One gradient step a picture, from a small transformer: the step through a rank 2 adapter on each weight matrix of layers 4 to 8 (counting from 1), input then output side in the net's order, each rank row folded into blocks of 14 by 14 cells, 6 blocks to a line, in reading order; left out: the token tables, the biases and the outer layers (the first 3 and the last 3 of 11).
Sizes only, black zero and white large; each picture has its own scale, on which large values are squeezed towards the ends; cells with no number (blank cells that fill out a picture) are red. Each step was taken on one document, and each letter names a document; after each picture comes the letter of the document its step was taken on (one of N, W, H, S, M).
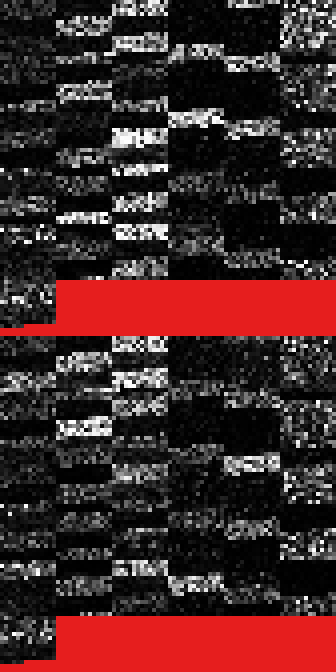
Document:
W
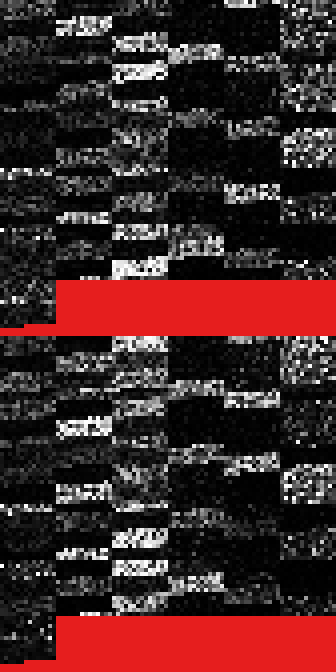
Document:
W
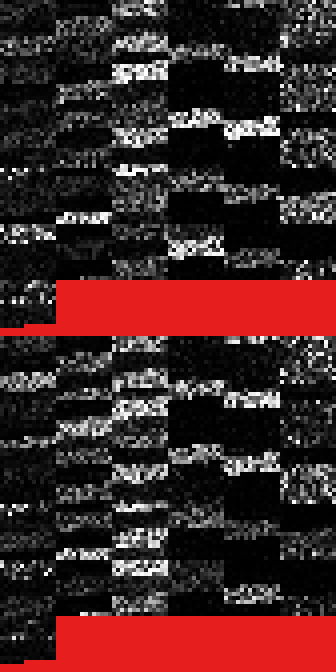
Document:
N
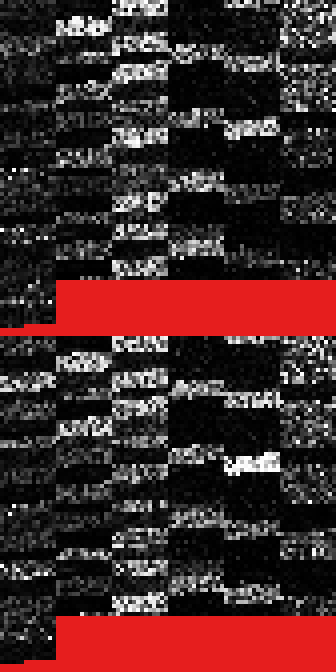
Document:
N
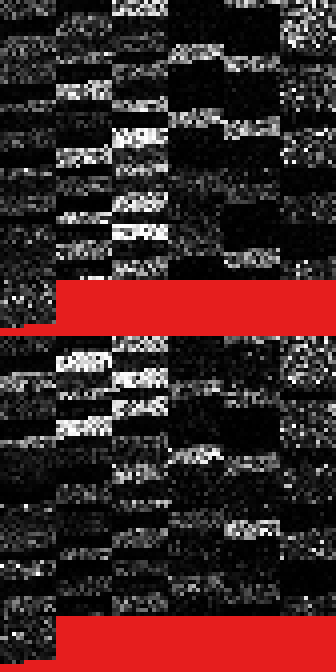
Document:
W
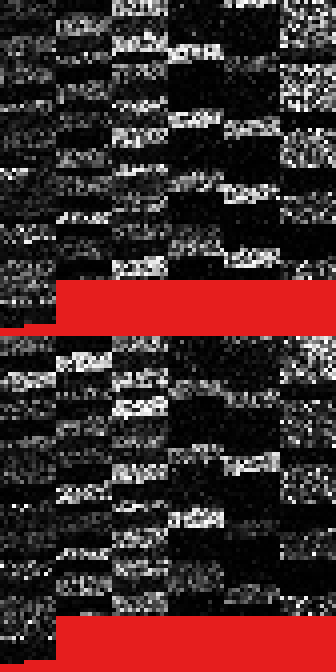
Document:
N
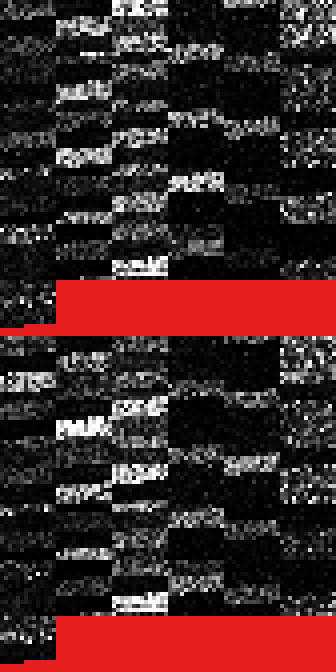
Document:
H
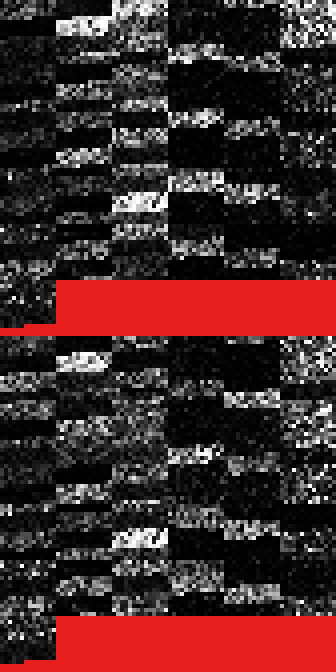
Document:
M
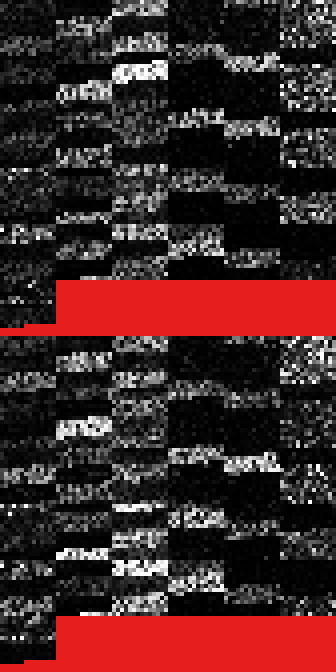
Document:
N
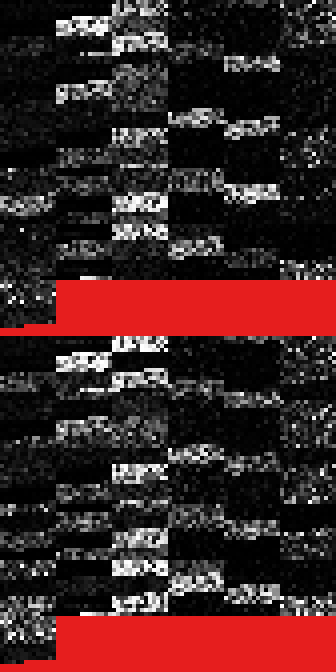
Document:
M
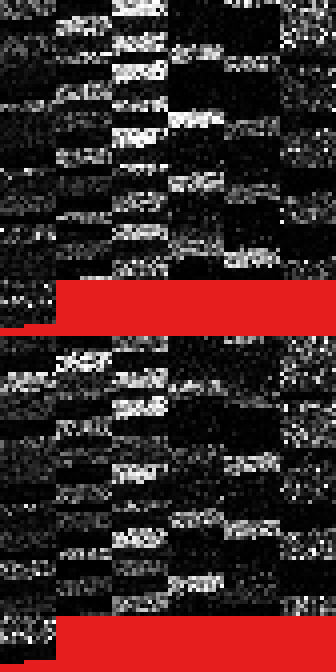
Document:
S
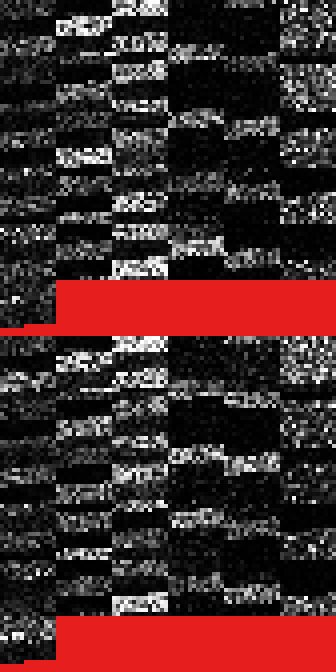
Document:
W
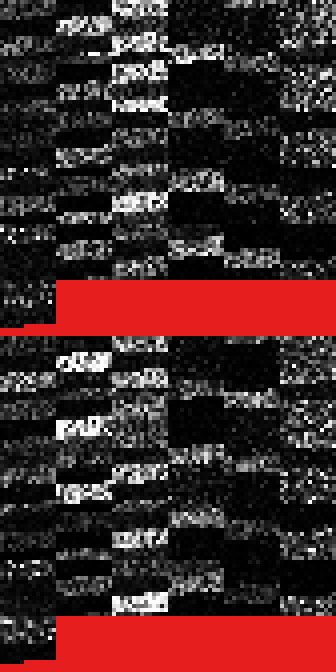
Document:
H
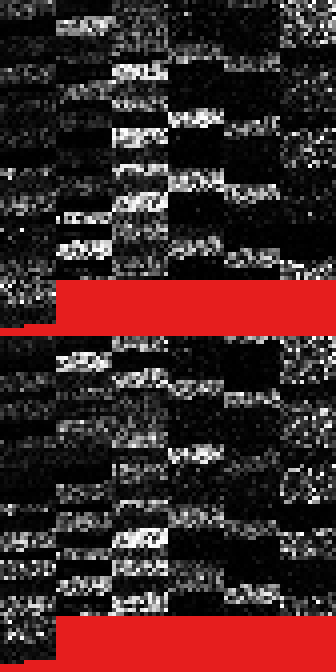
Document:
M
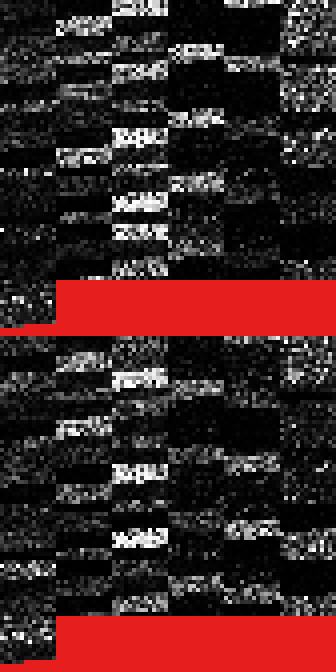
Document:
W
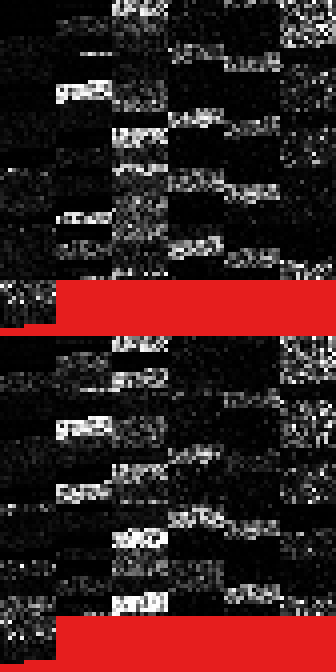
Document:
M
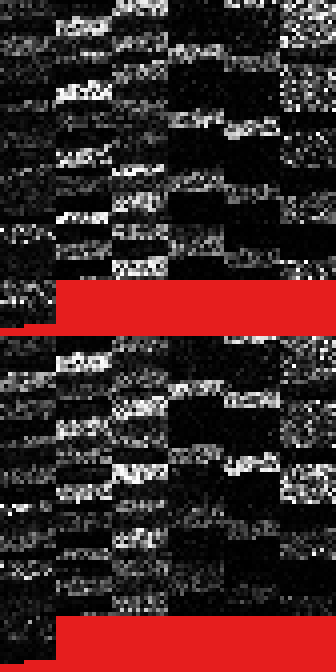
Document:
N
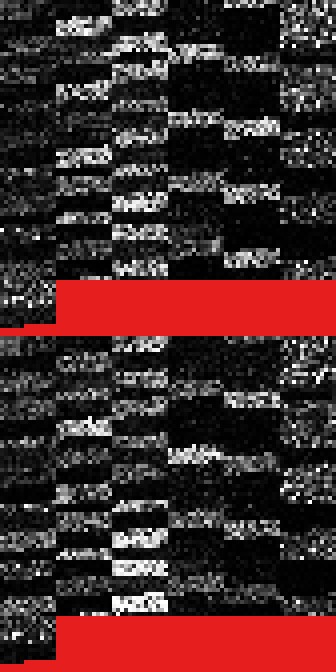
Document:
S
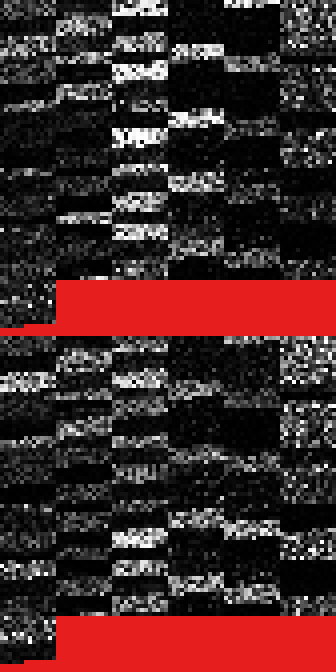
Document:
S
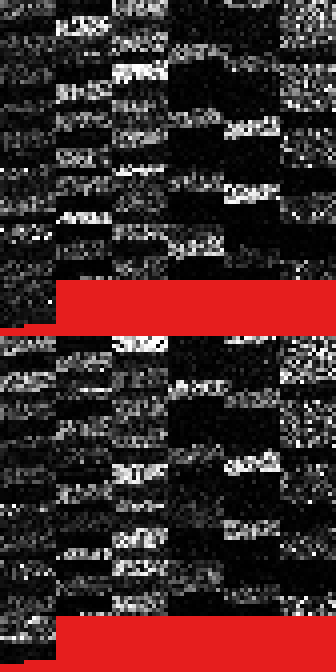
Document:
N
